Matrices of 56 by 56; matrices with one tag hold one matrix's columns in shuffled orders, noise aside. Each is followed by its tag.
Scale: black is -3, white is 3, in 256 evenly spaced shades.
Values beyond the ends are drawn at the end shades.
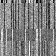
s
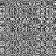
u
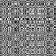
u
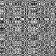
u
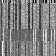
s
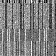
s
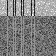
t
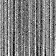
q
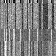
s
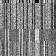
s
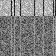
t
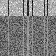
t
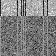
t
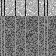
t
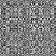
u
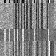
s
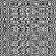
u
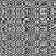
u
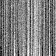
q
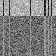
t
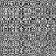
u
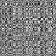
u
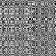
u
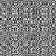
u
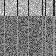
t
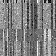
s
